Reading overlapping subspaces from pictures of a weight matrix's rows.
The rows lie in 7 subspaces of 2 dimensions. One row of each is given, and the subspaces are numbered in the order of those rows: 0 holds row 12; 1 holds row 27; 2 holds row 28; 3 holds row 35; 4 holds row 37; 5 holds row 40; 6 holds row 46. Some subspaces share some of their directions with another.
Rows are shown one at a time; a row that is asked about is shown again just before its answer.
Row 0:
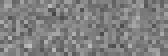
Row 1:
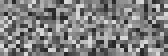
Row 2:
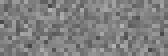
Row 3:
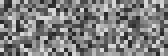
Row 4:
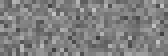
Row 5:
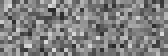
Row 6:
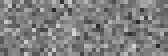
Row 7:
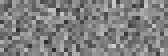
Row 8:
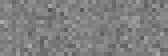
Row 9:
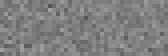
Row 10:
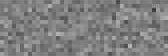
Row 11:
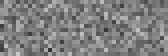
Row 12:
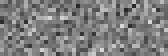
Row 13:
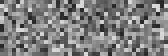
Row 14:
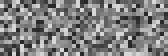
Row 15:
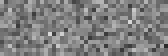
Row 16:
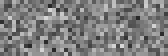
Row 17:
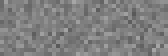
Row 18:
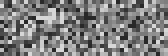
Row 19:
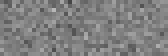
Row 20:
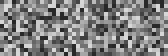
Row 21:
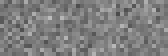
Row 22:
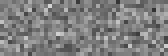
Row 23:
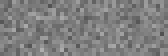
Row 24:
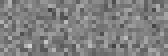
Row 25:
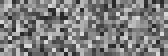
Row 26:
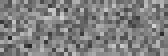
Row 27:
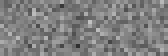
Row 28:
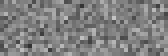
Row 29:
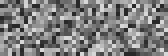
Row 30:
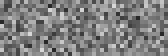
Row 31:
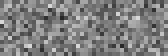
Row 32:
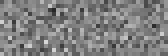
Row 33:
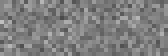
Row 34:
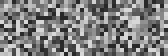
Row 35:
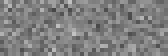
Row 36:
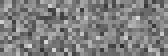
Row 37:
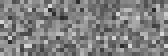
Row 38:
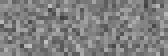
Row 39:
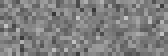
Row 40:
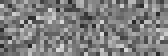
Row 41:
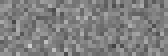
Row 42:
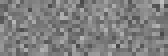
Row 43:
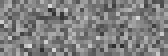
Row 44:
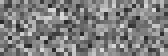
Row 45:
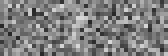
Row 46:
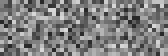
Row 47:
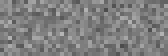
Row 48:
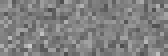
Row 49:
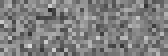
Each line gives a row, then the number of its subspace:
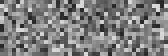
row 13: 5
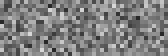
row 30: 2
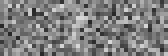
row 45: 1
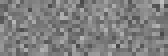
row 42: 5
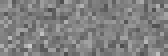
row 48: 2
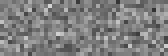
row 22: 4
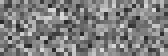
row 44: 0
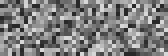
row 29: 0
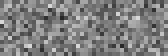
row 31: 1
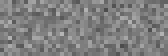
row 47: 6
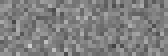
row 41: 4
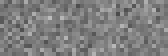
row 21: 0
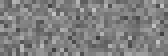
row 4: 0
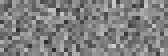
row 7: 4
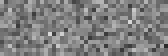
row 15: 6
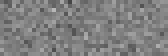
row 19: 3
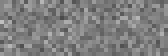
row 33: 6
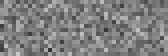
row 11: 2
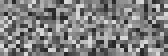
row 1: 2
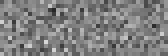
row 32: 1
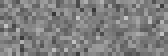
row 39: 0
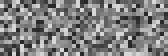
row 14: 0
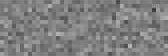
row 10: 4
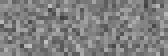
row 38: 3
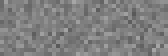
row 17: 6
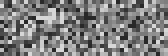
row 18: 5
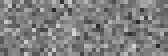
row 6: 3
